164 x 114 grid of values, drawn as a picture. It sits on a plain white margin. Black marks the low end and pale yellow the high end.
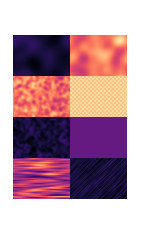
It is made of 4 by 2 panels. Panel 1,1: very low, smooth, faint in contrast. Panel 1,2: high, smooth. Panel 2,1: high, blotchy. Panel 2,2: very high, checkered, faint in contrast. Panel 3,1: very low, blotchy, faint in contrast. Panel 3,2: low, flat. Panel 4,1: middling, streaked across, strong in contrast. Panel 4,2: very low, slanting up to the right, faint in contrast.
